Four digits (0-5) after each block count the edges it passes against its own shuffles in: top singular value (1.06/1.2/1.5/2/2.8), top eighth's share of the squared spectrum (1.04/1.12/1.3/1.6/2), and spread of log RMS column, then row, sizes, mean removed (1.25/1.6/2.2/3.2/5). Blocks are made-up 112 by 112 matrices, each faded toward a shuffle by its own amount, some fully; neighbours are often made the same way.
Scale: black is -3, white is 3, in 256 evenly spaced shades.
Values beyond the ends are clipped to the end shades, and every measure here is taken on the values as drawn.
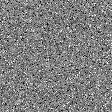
0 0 0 0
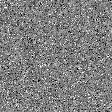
0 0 0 0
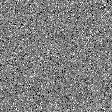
0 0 1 0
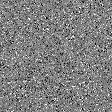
0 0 0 0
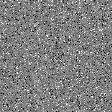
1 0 1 0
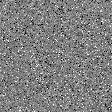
0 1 1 0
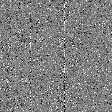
2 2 2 0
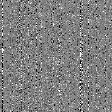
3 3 4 0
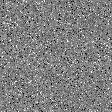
0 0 0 0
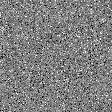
0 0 0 0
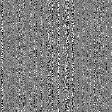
2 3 5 0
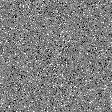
0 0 0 0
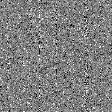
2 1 3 0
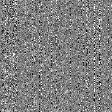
2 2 4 0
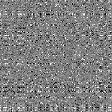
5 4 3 3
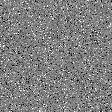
2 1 0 0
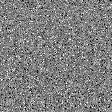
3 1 0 0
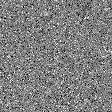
1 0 0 0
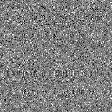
4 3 2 2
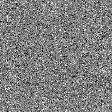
0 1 2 0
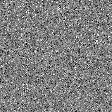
0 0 1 0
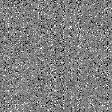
3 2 3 1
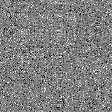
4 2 1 1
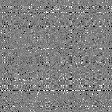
5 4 2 3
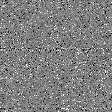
3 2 0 1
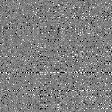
4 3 1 3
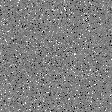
2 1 0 0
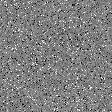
2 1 0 0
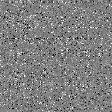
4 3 1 2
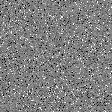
2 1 0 0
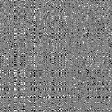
5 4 3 3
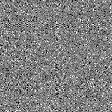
4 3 1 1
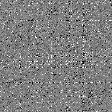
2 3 3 3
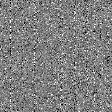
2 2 3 0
